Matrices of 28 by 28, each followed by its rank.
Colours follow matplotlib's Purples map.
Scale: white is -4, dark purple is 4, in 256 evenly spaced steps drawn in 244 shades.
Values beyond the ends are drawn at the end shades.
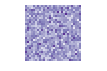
full rank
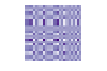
one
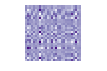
two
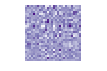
five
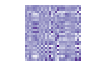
three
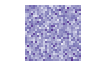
full rank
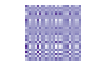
one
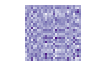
three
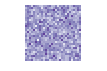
full rank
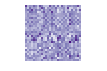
five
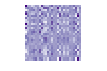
three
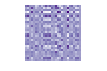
two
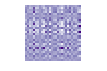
two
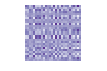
two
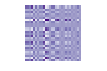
one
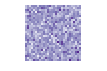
full rank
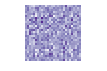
five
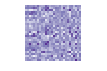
five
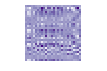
three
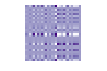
one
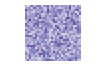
full rank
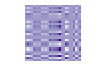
one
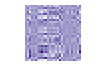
three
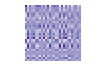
two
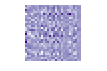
five
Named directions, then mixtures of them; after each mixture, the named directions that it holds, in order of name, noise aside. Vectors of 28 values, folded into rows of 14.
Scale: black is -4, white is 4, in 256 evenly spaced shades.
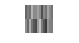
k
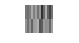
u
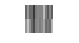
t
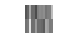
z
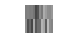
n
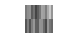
n, u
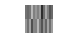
k, u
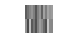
k, n, z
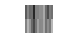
t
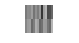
t, u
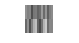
k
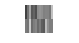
z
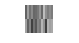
k, n, t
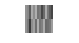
u, z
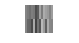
n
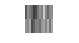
n, t, z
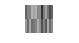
k, u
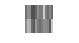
t, z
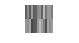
k, n, t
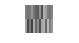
n, u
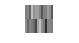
k, z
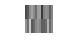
k, u, z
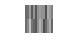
k, u, z
